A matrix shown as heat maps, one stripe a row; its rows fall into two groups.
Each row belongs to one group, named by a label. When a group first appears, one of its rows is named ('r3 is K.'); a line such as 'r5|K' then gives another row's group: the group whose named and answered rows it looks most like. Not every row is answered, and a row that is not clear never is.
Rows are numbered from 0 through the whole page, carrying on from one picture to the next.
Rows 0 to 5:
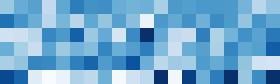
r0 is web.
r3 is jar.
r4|web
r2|jar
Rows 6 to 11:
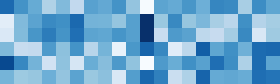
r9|jar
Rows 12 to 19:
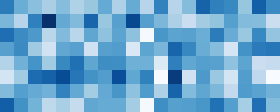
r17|web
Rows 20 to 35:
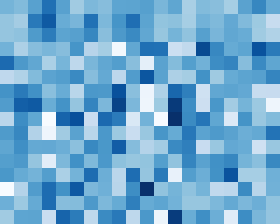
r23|jar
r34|web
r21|web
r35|web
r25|jar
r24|jar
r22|web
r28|web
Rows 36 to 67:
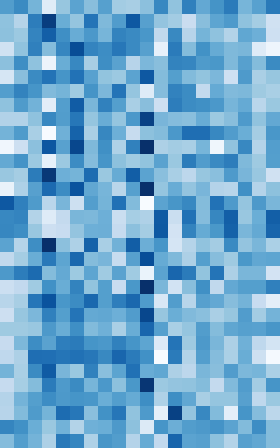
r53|web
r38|web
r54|jar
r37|web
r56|jar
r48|web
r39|web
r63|jar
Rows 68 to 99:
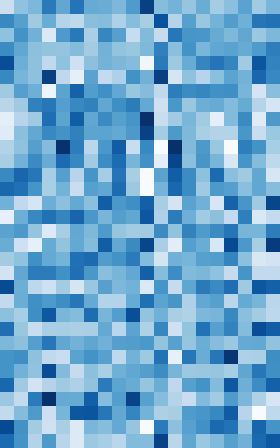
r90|web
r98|jar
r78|web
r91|jar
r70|web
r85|jar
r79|web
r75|web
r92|web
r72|jar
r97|web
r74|web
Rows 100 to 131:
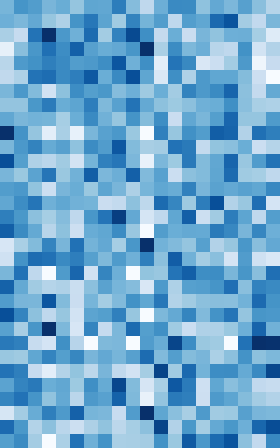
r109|jar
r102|web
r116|jar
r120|jar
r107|web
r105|web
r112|web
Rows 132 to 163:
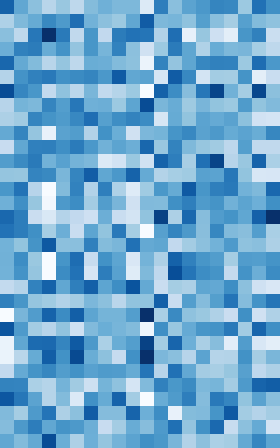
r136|jar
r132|jar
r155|jar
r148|jar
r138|jar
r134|web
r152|web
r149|web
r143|jar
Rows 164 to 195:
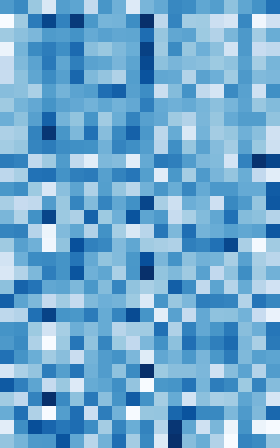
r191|jar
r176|web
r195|web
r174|web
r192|web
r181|web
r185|jar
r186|web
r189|jar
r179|web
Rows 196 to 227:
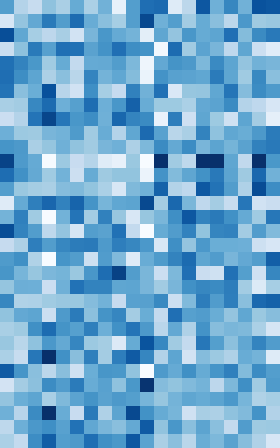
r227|web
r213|web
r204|web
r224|web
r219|web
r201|jar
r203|web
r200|jar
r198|jar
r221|web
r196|jar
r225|web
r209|jar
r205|jar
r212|jar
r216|web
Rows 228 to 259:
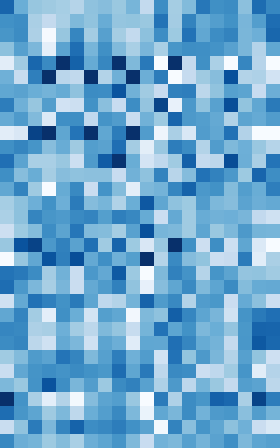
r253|web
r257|jar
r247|jar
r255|web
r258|web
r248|jar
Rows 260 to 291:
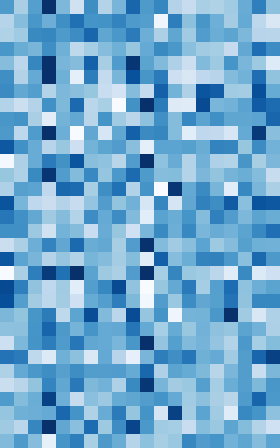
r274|jar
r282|web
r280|jar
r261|web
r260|web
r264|web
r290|web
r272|web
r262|web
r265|web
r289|web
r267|jar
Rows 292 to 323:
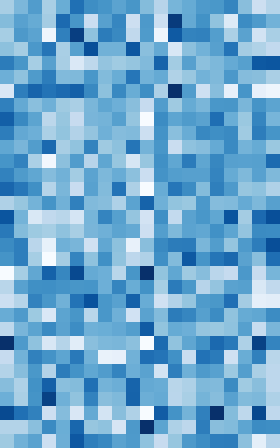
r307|jar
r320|web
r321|jar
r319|web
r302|web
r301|jar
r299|jar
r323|web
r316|jar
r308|jar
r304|jar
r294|web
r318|web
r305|jar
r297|web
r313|web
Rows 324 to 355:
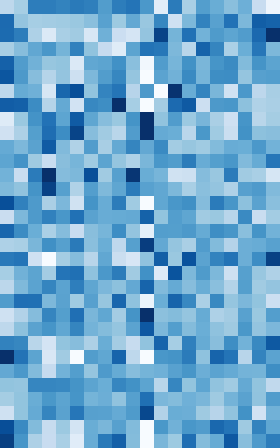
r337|web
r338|jar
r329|jar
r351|web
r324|web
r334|web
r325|jar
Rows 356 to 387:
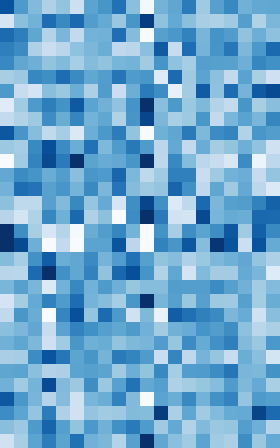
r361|web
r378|web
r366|web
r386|web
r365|jar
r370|jar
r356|jar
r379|web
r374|web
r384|jar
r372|jar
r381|web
